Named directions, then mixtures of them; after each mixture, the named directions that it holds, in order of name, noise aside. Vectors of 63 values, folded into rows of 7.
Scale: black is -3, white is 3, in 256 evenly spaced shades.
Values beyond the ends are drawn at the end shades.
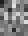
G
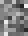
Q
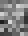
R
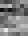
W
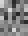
G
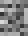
R, W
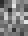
G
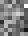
Q, R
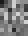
G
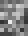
R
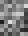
Q, R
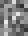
G, Q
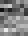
W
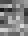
R, W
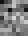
G, W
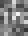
G, Q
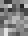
Q, W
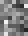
Q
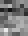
W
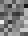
Q, R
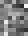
Q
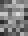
G, R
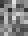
G, Q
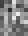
G, Q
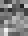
Q, W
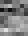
W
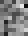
Q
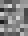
R, W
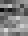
W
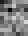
G, W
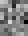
G, R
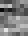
W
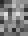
G, R
